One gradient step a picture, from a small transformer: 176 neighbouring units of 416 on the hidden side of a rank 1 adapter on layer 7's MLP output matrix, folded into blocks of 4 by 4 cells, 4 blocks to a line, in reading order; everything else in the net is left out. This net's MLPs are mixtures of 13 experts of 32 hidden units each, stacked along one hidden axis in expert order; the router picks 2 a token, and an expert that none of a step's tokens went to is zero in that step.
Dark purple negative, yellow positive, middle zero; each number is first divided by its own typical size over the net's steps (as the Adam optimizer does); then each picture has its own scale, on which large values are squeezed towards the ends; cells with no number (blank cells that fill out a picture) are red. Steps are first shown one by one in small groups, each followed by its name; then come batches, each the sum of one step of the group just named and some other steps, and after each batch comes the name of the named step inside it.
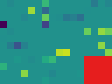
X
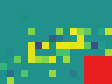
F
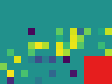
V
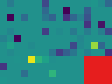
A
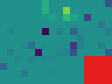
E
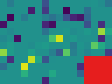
A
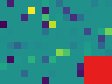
X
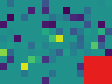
A
